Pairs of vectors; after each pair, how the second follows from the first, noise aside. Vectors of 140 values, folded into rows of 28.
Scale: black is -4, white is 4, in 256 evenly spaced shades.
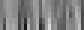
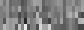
sign-scrambled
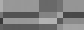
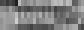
wrapped around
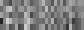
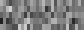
sign-scrambled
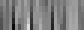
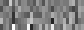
sign-scrambled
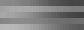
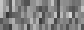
shuffled
